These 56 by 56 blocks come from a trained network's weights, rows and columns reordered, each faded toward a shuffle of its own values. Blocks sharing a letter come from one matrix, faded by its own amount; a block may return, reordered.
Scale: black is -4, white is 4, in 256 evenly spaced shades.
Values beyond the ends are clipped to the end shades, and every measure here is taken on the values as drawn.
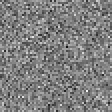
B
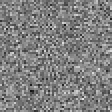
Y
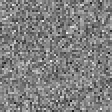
B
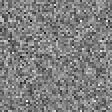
Y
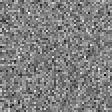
B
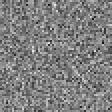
B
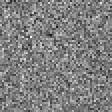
B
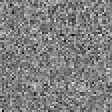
Y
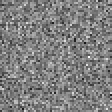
B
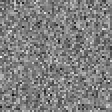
B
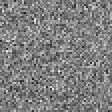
B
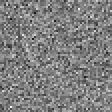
B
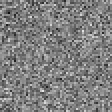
B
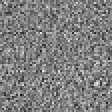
Y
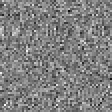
Y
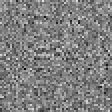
Y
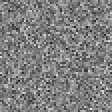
B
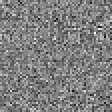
Y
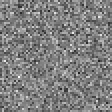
Y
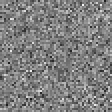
Y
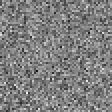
B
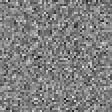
Y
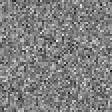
B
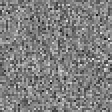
Y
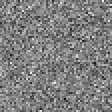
B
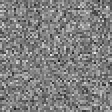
Y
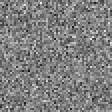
B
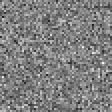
B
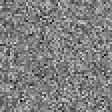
B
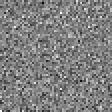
Y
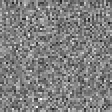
Y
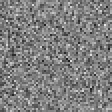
B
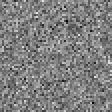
B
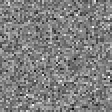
B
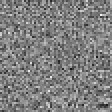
Y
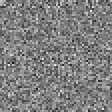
Y
